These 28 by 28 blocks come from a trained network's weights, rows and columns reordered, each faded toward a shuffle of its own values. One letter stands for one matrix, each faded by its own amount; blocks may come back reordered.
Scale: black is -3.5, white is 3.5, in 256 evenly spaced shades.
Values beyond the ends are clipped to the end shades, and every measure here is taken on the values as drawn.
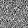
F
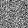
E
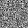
E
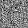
E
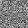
F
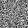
E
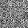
F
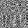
F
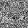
F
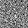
E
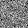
E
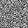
F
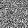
F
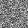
E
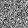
E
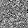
E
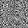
F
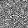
F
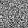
F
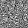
F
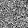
E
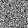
E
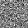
F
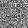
F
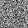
E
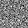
E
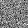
E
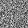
E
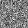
E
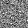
E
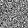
E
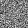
E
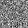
E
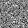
E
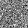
E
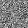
E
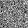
E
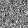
E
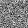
E
